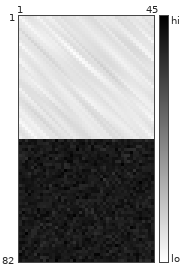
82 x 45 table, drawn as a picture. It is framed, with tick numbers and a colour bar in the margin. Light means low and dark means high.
It is made of 2 by 1 panels. Panel 1,1: very low, slanting down to the right, faint in contrast. Panel 2,1: very high, fine-grained, faint in contrast.
